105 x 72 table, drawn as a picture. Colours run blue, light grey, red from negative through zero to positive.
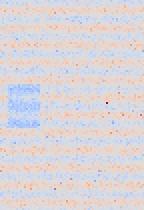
Slope: none. Ninth with the lowest average: middle left. Odd rows or columns: none. Odd patch: lower, in the middle left. Stripes: horizontal, repeating 12 times.
